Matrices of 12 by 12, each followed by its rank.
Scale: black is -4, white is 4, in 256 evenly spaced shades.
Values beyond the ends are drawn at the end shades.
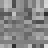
two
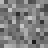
full rank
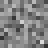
full rank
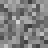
full rank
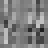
two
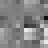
two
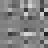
two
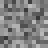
full rank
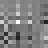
two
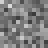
full rank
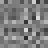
two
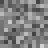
full rank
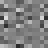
two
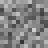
full rank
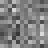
two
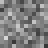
full rank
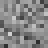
full rank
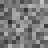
full rank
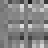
two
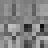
two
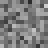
full rank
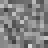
full rank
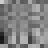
two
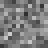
full rank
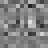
two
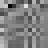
two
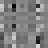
two
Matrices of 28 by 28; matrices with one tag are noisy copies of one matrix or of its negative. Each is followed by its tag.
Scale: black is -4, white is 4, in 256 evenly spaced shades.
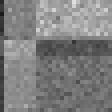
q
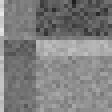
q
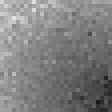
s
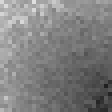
s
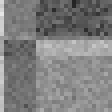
q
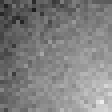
s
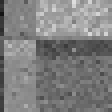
q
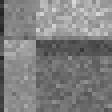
q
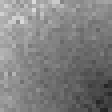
s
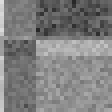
q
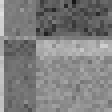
q
